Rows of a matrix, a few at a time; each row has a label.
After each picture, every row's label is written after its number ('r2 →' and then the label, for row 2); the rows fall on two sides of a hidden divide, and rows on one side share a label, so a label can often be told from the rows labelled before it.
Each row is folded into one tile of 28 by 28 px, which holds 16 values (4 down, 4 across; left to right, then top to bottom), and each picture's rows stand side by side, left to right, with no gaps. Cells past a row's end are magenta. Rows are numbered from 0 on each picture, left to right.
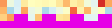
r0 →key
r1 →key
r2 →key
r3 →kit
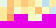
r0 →key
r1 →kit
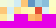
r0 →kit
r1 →key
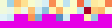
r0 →kit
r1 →kit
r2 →kit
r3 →kit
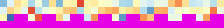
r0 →kit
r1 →key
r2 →kit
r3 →key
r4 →kit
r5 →key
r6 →key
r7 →key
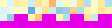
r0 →kit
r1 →key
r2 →kit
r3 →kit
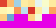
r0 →kit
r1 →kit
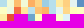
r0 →key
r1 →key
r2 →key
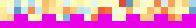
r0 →key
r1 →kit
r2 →kit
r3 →key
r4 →key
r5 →key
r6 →key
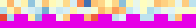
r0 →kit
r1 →kit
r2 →key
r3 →key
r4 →kit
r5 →kit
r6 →key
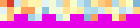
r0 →key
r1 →kit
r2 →key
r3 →key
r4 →key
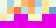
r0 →kit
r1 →kit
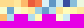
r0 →kit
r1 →key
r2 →kit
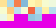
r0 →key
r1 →kit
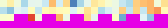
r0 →key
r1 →kit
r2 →key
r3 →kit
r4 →kit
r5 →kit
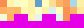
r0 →key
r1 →kit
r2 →key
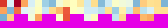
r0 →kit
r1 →key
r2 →key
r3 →key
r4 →key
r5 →key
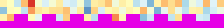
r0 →key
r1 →kit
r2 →key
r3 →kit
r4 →key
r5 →kit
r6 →key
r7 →kit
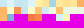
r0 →kit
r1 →key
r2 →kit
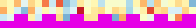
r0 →kit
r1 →kit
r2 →kit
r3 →key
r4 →key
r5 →kit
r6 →key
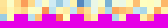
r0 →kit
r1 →key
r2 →key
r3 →key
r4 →kit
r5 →key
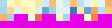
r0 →kit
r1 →key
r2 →kit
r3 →key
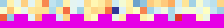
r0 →kit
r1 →key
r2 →key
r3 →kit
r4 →key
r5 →kit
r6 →key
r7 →kit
